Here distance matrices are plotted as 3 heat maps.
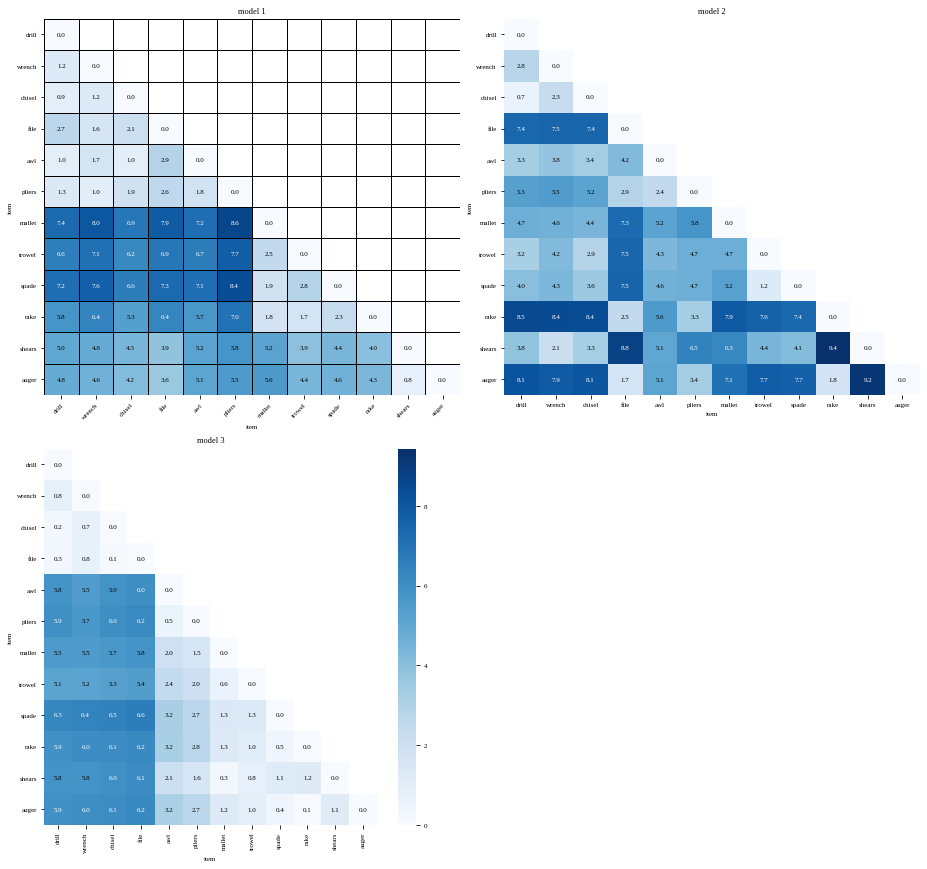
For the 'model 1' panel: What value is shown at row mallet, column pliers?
8.6
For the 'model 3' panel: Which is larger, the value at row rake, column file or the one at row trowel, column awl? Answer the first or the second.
the first
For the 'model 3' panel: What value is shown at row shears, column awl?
2.1
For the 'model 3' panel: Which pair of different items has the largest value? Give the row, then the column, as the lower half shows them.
spade, file
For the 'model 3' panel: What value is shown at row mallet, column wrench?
5.5
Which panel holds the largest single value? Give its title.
model 2
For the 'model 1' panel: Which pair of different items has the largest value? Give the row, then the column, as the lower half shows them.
mallet, pliers
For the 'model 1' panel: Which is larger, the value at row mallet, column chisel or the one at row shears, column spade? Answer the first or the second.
the first
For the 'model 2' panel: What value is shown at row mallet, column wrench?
4.6
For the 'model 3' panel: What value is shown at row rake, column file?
6.2
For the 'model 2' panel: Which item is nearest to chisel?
drill
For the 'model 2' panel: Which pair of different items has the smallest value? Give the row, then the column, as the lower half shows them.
chisel, drill
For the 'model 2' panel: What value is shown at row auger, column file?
1.7
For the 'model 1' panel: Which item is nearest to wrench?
pliers
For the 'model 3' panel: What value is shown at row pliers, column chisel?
6.0
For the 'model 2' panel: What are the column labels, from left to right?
drill, wrench, chisel, file, awl, pliers, mallet, trowel, spade, rake, shears, auger
